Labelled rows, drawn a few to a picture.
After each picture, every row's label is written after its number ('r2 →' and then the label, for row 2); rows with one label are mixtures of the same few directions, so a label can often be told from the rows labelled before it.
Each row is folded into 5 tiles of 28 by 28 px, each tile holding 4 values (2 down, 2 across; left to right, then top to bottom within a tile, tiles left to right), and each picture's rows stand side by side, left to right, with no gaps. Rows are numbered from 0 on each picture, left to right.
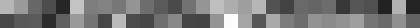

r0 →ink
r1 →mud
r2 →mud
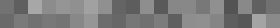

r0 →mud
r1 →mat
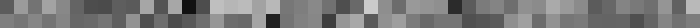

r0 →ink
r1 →ink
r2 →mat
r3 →mud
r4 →mud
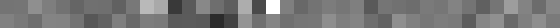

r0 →mud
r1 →mud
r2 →mat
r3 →mat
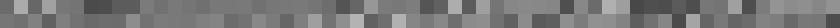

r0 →ink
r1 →mat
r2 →mat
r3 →ink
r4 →ink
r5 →ink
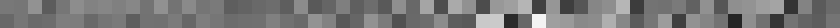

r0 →ink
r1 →ink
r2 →mat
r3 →mat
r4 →ink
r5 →mat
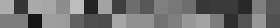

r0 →mat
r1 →mud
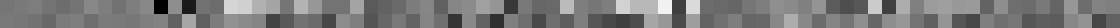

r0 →mat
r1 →ink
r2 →ink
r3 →mat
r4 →mud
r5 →mud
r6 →ink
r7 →mat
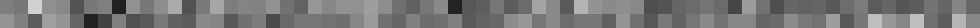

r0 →mud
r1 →ink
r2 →mud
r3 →mud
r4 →ink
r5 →ink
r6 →mat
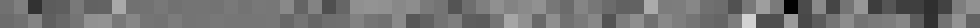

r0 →mud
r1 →mat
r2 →ink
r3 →mud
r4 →mat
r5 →mat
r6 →mud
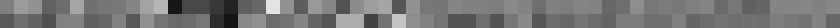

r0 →ink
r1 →mud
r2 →mat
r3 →mat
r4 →ink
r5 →ink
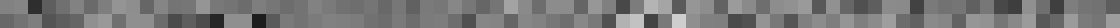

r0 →mud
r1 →mat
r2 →mud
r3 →mat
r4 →mat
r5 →mat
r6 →ink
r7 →ink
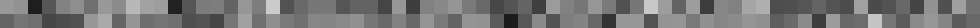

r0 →mud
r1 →mud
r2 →mud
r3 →mud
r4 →mat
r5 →ink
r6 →mat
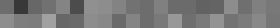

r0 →ink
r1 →mat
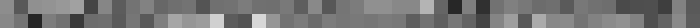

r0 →mat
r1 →mat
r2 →ink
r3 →ink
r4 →mud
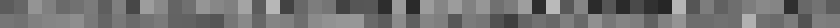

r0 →mud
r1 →mud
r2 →mud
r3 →mud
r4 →mud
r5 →mat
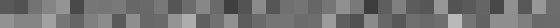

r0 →ink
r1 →mat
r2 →mat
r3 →mat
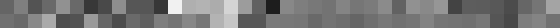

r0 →mat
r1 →mud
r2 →mud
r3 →mud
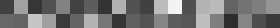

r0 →mat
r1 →ink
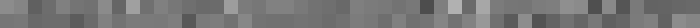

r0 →mud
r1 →mat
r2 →ink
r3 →ink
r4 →ink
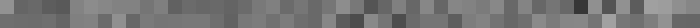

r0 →ink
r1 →mud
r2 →mat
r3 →mat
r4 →ink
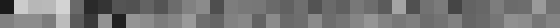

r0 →ink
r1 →ink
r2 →mud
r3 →mud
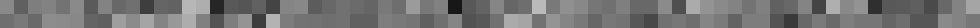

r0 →mat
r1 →ink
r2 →mud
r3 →mud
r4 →mud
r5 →mud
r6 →mud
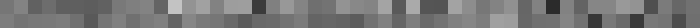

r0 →mud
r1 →mud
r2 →mud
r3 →mud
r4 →mat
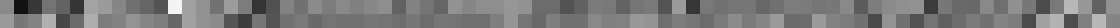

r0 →ink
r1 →mud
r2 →mud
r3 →mud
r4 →mud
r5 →mat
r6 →mat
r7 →mat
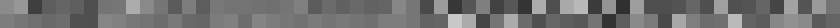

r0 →mud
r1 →ink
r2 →mud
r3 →mat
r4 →ink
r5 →mat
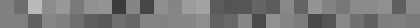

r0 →mud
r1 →ink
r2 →mat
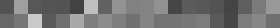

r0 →mat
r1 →mud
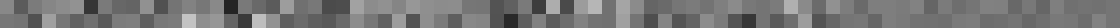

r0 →mat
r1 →mat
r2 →ink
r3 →mud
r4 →ink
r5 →mat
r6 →mat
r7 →ink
